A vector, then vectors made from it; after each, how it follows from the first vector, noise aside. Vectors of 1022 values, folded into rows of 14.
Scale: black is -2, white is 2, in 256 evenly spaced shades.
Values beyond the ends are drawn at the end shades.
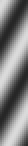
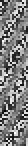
sign-scrambled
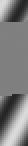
partly zeroed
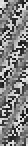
sign-scrambled
